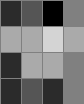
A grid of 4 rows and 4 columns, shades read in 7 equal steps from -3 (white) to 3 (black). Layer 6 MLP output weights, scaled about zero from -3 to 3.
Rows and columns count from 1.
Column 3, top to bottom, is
3 -2 -1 2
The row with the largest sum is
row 1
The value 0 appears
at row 1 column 4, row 3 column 4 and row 4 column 4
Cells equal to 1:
2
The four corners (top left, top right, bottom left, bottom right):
2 0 2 0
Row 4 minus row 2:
3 2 4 1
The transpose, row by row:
2 -1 2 2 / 1 -1 -1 1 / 3 -2 -1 2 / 0 -1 0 0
